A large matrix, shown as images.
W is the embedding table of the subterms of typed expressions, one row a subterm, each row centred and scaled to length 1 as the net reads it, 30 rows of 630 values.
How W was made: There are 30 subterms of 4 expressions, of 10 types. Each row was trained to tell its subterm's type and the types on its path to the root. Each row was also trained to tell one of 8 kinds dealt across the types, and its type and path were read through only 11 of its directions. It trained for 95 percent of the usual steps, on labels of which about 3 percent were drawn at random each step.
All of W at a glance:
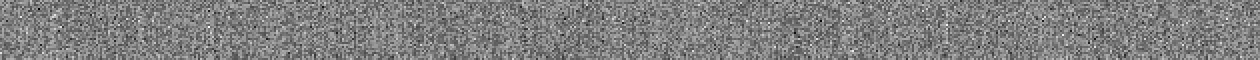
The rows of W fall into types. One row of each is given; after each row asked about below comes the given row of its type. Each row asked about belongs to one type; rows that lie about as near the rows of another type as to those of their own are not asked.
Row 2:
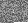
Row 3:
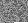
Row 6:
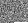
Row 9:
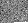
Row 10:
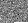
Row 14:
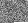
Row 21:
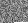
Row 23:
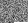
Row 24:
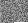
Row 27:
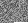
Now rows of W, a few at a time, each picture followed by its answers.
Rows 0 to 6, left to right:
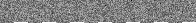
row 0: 23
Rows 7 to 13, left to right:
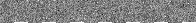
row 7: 6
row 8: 23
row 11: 21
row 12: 24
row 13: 27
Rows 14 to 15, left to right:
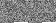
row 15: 10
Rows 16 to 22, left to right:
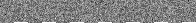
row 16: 23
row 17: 21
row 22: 24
